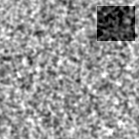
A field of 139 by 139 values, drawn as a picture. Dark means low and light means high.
Odd patch: lower, in the top right. Grain: blotchy. Ninth with the lowest average: top right. Mirror symmetry: none.
